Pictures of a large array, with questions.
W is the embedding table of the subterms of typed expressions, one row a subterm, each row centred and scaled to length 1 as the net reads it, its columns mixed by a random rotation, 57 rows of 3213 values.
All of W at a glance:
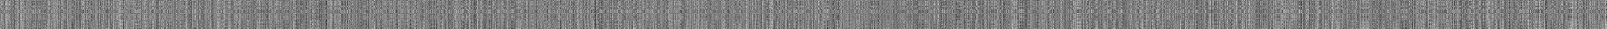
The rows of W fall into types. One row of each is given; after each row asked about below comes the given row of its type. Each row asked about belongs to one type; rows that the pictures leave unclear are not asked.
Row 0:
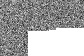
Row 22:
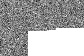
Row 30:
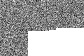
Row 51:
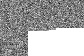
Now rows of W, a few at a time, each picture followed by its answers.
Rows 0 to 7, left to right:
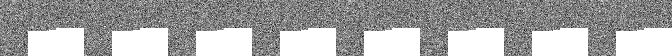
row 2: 51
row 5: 51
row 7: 30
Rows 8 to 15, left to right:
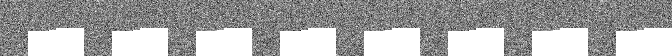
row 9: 30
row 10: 51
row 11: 30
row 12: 22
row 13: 30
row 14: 51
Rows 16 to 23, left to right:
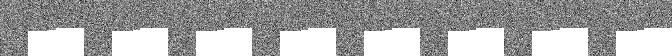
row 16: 0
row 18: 30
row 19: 30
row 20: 22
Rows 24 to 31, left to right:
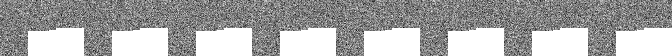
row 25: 22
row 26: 0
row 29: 30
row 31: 0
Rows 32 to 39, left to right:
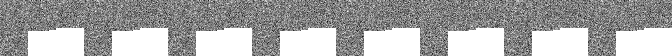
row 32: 30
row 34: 30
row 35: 30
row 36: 30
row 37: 0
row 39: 30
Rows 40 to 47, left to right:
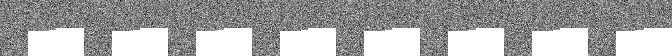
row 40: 51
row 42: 51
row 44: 0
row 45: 0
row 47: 22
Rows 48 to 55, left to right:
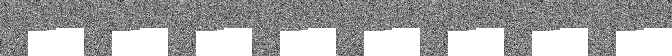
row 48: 22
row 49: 22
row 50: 0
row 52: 22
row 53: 0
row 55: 0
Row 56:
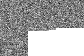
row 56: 51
